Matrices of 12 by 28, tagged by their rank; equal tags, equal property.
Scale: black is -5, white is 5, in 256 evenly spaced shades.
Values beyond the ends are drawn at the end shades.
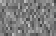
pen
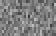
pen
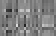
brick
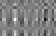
brick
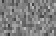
pen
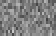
pen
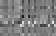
brick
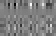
brick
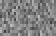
pen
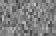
pen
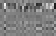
brick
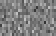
pen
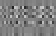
brick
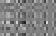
brick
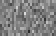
pen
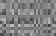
brick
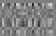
brick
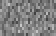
pen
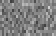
pen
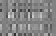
brick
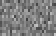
pen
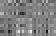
brick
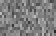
pen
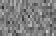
pen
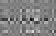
brick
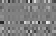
brick
